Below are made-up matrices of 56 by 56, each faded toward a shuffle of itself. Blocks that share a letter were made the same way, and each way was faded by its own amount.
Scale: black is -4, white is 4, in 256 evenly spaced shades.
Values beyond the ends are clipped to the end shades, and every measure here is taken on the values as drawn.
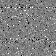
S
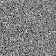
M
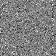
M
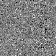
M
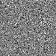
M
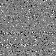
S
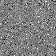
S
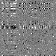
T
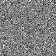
M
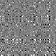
T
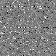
S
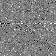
S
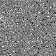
S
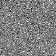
M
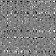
T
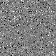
S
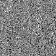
M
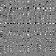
T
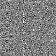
M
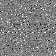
S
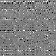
T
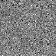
M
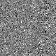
M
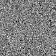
M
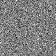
M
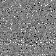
S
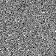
M
